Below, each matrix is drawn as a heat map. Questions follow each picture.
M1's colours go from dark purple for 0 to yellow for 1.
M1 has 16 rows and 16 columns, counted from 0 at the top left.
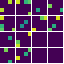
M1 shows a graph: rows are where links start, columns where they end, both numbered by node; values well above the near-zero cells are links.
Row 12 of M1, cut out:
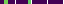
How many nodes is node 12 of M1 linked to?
2
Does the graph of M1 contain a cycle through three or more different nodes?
no
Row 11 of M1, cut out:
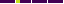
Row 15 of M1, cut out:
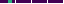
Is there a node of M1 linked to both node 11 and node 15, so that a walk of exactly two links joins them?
no
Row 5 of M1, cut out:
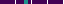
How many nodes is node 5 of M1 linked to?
1
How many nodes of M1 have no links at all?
0
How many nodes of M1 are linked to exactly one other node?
10
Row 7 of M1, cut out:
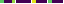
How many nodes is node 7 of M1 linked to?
4
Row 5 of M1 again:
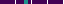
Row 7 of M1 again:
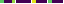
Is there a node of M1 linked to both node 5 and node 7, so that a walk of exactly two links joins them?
no
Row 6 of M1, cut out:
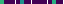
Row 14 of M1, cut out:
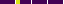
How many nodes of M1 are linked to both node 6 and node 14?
0
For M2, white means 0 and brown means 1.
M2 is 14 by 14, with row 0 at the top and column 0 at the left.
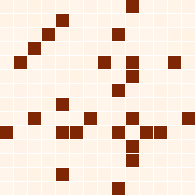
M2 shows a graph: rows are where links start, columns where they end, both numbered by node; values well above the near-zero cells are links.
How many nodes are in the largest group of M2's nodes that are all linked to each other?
2
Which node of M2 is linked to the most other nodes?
node 9
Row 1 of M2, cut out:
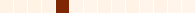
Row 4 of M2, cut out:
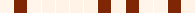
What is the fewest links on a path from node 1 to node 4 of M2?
1
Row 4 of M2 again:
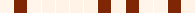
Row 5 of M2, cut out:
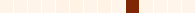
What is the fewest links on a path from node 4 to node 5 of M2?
2
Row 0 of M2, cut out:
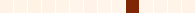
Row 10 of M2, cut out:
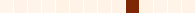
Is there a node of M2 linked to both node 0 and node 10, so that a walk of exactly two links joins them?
yes
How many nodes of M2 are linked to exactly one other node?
10
